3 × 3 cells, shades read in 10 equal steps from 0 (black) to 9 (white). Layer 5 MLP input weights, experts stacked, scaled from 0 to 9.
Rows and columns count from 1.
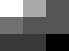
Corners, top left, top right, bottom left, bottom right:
9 3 2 0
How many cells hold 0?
1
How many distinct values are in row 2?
2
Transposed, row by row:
9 4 2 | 6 3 2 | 3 3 0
